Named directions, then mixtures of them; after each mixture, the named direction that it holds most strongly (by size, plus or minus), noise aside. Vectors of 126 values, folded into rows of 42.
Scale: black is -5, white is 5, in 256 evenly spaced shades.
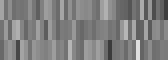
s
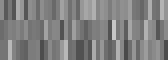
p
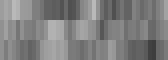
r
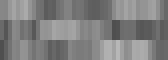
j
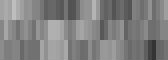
r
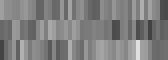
j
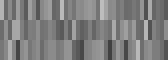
s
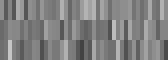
p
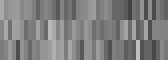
s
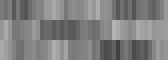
j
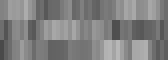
j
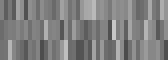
p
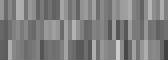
p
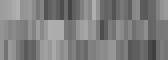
r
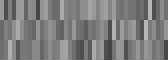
p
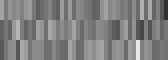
s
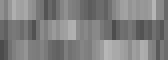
j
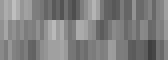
r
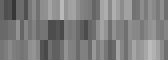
r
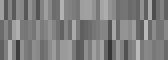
s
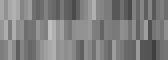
r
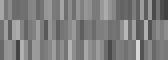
s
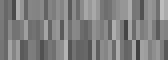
p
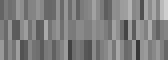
s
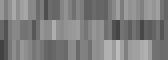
j
